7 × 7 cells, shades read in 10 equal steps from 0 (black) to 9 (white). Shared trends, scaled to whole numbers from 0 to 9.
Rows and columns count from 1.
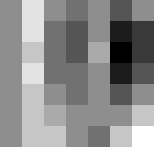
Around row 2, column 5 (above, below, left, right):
5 6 3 1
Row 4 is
5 8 4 4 5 1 3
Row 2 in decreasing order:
8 5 5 4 3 2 1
